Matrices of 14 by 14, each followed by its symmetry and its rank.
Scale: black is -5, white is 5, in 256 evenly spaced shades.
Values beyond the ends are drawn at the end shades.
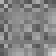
symmetric, rank two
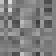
neither, rank two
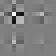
symmetric, rank one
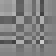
symmetric, rank one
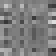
neither, rank two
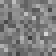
neither, full rank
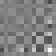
symmetric, rank two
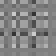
symmetric, rank one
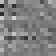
neither, rank three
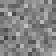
neither, full rank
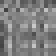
neither, rank three
